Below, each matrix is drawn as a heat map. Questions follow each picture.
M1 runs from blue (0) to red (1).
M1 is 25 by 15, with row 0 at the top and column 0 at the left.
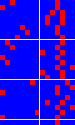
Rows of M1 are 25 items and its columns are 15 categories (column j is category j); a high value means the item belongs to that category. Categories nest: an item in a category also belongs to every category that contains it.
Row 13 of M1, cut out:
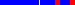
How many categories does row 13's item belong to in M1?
2
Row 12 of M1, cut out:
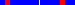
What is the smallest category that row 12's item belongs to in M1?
1
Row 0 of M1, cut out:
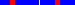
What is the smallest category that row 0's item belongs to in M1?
2
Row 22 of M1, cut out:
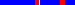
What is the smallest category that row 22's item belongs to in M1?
7
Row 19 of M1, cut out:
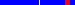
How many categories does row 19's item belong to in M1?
1
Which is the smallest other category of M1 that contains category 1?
12
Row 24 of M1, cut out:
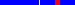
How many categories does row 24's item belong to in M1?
1
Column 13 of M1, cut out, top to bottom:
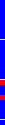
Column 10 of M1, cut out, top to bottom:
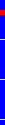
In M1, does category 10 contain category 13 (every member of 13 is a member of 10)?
no
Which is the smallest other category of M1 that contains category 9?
12
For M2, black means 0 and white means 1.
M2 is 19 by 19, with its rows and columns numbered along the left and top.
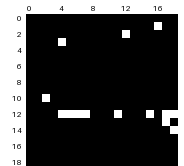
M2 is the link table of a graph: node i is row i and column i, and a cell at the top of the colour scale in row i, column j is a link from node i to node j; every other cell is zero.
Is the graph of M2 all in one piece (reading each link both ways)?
no
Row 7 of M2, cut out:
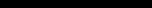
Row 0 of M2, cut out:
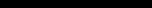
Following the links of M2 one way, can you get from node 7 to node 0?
no
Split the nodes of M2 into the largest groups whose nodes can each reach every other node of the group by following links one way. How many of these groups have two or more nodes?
0
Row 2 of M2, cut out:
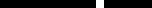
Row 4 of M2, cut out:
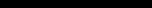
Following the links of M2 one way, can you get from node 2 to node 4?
yes
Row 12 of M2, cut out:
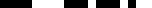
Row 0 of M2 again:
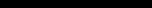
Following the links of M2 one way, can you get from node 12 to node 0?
no
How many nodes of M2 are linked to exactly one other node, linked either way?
11
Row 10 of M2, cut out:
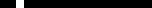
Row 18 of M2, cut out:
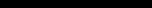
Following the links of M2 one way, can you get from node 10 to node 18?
yes
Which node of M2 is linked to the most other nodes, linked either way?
node 12
